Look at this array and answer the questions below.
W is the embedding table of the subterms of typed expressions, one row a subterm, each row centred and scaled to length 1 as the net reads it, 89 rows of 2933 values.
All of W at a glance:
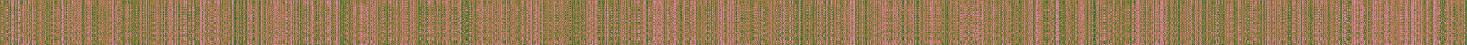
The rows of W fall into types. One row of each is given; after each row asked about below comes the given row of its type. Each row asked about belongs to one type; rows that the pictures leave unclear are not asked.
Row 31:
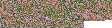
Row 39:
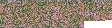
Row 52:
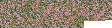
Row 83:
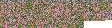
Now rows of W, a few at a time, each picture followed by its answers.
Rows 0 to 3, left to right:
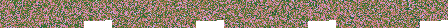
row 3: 83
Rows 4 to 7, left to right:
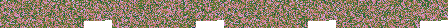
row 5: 83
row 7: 52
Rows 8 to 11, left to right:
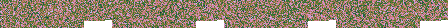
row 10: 31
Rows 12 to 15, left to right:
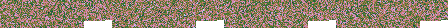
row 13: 39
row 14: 39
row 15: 52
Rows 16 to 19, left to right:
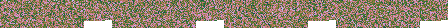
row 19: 39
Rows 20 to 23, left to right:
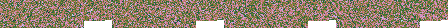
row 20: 39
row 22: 52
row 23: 31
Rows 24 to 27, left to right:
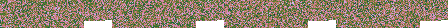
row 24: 39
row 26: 31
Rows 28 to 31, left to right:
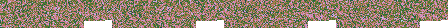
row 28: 39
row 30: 31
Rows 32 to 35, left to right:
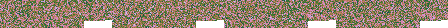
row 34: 31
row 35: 39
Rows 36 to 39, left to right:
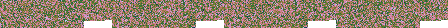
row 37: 83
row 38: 83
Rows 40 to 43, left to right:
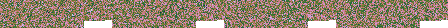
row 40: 39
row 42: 31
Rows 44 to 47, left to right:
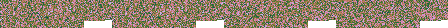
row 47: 39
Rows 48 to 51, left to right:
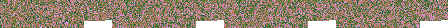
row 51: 39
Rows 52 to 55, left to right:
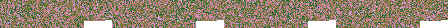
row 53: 31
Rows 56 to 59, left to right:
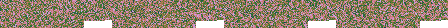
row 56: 83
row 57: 31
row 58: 52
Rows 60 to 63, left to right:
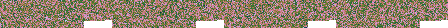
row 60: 31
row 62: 83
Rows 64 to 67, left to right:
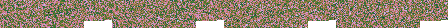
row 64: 31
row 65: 31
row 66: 31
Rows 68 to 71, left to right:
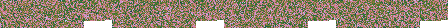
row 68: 31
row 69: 39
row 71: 39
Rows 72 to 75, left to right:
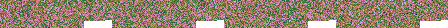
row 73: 39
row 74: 31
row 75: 83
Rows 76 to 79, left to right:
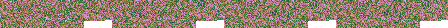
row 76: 31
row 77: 52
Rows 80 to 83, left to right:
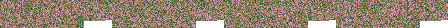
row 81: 39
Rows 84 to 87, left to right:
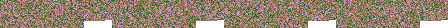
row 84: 83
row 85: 52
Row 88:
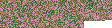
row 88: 39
